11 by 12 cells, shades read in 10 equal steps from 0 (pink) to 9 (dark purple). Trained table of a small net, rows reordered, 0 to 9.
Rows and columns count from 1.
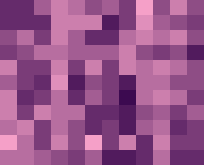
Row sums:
50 57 49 55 45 61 58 57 60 45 65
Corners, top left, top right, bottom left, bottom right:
7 5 3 7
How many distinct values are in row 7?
6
